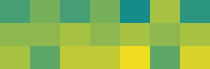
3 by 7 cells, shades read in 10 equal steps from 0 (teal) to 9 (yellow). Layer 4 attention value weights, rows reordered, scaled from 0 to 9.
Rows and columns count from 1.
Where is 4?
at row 1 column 2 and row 1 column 4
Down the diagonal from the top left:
2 5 7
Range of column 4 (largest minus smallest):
3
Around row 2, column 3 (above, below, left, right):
2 7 5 5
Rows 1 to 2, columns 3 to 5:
2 4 0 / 6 5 6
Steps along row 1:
up down up down up down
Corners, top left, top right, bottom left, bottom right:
2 1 6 8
